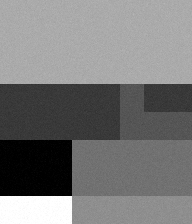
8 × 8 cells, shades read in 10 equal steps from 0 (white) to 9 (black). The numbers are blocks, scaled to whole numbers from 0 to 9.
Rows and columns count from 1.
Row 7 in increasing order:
5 5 5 5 5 9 9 9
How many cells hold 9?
6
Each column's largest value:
9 9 9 7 7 6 7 7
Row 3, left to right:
3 3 3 3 3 3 3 3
